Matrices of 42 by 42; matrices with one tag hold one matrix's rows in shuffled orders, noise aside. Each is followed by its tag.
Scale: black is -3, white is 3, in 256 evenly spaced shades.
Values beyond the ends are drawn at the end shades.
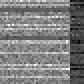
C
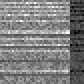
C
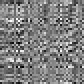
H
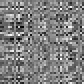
H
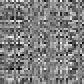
H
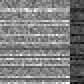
C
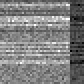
C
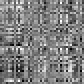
H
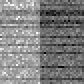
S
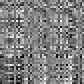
H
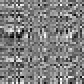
H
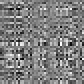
H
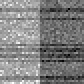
S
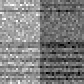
S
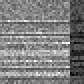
C
